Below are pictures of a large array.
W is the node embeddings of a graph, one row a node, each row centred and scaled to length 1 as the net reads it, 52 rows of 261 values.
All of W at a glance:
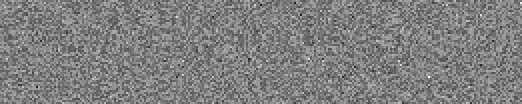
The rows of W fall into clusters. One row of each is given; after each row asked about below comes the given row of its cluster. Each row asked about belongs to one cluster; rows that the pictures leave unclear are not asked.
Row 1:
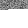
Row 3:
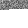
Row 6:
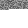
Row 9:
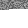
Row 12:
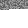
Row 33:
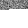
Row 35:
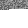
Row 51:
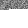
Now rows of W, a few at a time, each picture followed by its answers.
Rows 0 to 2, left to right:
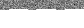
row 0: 33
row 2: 6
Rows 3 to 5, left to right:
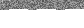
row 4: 1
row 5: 9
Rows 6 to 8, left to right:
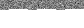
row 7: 51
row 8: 12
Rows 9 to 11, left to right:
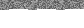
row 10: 51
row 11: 9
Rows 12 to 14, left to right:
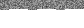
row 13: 35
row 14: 51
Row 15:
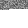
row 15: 33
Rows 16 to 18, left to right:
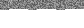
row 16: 33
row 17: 1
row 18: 12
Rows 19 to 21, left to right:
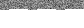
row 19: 12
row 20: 33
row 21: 1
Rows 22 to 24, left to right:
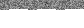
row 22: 12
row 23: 3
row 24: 3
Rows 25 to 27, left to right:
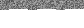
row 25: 3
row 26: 35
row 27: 51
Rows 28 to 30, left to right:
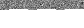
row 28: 3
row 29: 6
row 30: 6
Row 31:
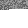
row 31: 35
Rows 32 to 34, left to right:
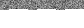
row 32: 51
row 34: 3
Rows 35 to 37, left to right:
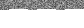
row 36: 33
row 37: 51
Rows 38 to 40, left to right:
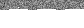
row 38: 12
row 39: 35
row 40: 9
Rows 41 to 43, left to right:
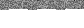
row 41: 6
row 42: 35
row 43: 33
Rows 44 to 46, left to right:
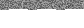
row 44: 6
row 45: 9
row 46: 1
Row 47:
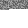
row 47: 33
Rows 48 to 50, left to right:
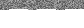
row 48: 35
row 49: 1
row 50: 3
